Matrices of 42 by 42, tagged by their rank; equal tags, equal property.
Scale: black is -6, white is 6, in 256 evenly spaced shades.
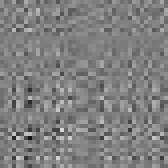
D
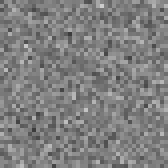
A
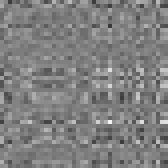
D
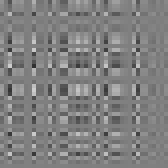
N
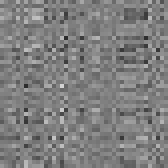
D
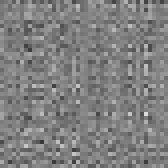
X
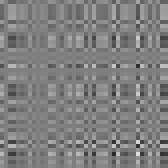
N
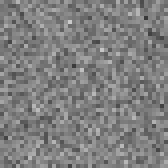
A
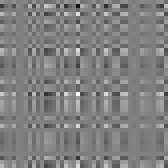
N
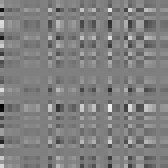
N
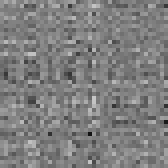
X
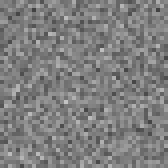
A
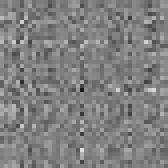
X
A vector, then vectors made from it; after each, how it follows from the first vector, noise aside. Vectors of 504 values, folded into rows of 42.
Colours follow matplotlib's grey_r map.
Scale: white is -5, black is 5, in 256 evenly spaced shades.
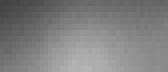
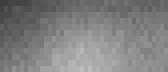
copied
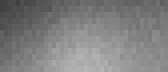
copied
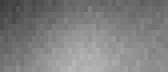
copied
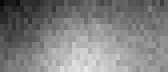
scaled up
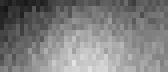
scaled up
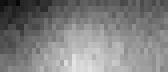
scaled up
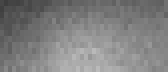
copied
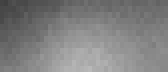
copied
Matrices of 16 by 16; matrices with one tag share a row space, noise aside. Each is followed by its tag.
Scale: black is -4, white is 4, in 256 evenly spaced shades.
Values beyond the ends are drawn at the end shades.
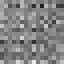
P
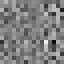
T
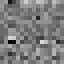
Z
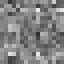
Z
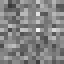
Z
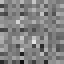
P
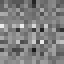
P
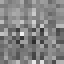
P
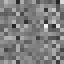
T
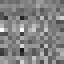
P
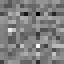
Z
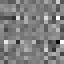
T
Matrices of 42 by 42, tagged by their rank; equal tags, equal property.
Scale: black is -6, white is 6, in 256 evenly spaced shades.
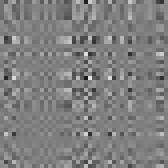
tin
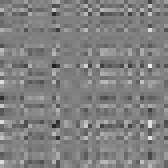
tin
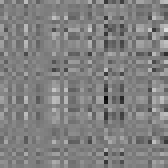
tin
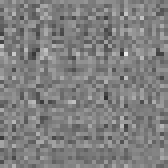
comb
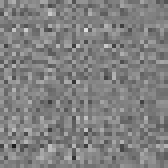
comb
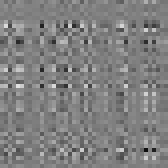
tin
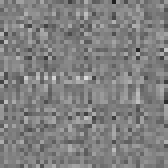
comb
